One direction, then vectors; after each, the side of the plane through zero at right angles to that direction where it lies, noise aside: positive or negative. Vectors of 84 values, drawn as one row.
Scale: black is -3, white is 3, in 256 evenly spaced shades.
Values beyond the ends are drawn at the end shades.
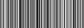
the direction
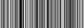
positive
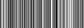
positive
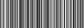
positive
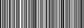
negative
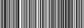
negative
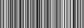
positive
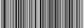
negative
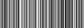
negative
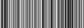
negative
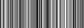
positive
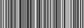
positive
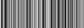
negative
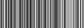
positive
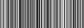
positive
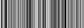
negative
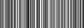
positive
